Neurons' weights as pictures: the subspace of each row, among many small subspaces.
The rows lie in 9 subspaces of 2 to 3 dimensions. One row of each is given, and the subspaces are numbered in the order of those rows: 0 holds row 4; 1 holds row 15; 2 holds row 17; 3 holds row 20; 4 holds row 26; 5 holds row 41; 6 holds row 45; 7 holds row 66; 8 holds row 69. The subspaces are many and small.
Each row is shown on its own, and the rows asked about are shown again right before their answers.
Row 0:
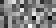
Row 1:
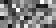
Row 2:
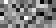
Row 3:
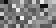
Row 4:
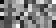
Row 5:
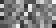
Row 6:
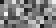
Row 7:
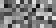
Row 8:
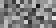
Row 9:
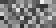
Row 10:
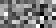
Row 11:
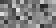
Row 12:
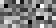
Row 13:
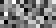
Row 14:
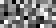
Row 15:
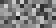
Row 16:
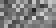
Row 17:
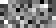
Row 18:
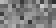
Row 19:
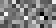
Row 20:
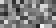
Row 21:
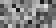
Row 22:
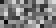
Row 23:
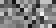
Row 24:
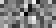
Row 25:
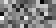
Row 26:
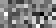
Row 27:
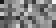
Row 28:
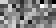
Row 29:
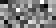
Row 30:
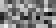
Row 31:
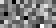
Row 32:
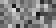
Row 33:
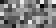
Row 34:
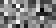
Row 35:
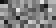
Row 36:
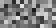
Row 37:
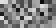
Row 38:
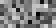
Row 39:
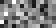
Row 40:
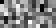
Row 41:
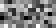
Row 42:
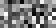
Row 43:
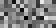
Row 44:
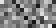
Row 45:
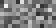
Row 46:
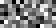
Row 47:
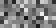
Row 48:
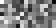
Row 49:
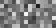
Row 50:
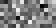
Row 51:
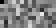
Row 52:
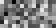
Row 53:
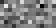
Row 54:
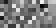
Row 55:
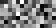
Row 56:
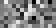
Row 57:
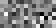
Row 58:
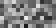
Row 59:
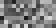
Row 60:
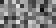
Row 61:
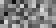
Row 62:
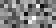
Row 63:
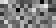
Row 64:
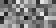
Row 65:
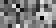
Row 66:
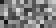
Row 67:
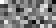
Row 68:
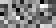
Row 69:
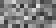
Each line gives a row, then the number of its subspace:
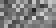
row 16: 1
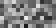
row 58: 8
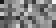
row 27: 0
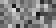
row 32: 5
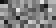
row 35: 2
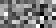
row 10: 4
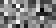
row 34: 5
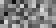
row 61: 8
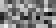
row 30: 5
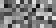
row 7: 6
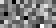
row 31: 3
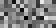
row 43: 4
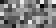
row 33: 6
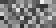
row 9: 4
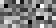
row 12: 6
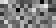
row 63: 2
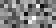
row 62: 0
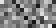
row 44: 2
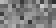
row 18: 6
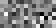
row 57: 4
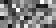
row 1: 8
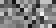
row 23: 2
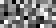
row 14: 3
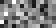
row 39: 8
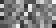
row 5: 0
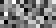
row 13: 7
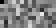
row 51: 4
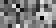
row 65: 5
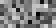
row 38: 5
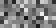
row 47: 7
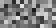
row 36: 1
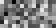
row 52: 8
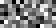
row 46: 3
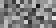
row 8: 0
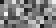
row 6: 7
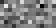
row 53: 6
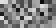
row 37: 4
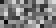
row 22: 7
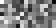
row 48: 0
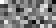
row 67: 2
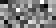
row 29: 2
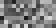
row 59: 8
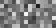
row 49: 0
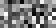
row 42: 4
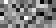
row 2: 3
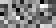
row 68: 3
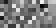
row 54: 1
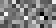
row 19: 4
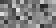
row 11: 3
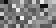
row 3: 1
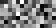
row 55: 1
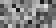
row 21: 5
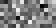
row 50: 1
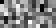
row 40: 5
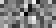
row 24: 0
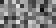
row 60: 5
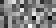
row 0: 4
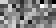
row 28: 6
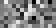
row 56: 0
